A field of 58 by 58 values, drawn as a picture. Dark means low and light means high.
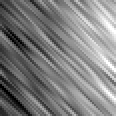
There are no lone odd cells. No row or column stands out. The ninth with the lowest average is the bottom left. The field climbs toward the right.
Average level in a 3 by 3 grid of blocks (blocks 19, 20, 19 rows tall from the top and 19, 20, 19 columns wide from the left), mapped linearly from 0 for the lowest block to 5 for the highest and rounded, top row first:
125 | 025 | 024
